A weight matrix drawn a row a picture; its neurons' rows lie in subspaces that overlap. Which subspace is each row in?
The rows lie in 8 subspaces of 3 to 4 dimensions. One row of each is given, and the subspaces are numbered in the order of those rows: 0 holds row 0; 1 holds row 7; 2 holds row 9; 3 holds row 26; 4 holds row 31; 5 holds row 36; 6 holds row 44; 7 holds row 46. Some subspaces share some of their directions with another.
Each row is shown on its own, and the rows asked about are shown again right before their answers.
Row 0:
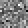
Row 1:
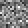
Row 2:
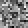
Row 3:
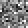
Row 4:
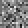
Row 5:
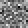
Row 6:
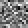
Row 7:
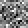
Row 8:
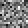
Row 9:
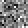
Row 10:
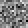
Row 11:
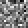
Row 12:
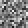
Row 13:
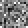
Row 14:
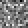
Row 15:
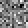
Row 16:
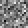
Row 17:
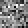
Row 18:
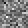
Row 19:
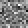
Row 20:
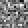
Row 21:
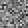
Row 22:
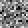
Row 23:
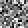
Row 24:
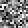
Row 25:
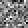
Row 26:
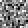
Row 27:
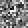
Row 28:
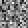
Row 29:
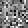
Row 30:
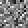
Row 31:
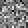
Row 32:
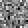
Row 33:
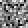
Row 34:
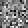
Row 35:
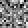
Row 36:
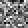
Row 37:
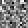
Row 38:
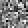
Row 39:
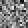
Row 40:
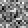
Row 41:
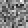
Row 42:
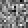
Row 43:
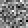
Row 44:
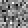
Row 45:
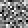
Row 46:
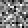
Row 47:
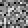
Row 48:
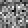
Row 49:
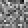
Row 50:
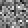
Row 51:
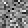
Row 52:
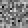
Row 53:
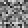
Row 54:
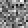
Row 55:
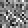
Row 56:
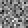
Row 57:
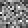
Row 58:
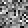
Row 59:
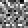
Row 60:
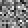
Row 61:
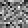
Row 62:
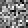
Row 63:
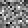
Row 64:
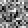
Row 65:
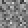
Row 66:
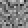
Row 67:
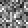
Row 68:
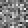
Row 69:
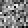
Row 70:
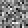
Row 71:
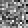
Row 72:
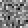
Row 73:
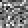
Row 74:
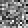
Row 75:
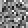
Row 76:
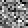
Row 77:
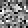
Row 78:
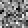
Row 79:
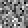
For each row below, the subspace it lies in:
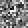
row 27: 0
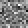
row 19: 0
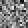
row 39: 6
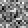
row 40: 1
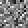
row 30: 2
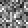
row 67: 1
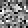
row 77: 0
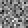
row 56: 7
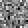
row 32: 3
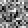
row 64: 1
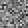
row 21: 4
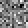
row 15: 1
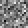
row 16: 2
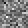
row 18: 5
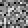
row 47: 2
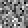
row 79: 7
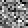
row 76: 2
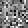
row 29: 5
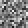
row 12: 4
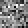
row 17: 2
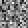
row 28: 6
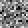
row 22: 7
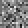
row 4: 7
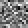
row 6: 0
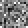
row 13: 2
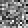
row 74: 4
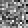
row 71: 4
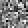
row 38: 0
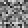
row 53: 7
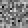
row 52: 4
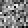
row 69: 2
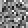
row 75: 4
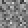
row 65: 6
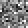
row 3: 0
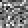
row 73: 3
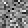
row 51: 5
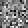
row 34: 5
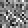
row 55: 5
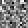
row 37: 6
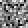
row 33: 3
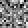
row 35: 1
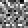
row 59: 2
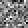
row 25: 5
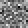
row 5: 0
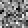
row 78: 7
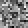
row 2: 0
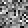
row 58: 5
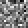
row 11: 2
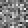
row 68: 0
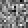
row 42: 7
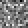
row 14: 3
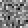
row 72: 3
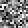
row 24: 4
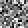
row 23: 7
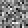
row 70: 7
